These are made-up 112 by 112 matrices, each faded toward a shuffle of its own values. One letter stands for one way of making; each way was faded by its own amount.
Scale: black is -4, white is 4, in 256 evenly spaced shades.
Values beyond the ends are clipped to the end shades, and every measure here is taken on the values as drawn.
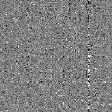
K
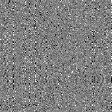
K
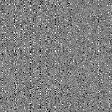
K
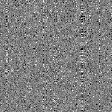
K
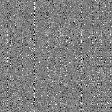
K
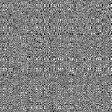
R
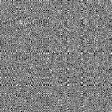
R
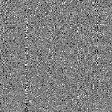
K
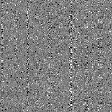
K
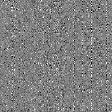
K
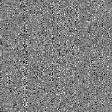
K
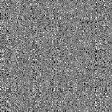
K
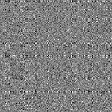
R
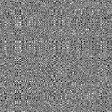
R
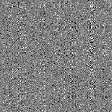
K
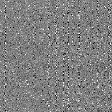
K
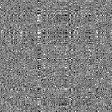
R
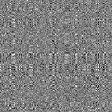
R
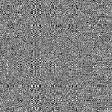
R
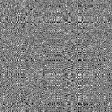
R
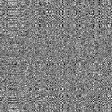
R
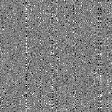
K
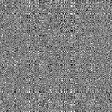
R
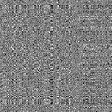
R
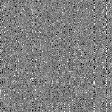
K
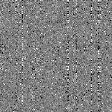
K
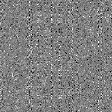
K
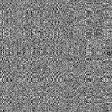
R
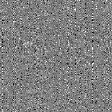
K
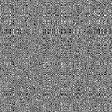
R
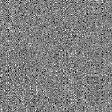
K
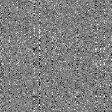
K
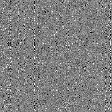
K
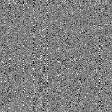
K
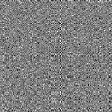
R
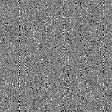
K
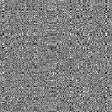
R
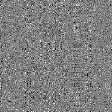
K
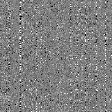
K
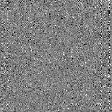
K
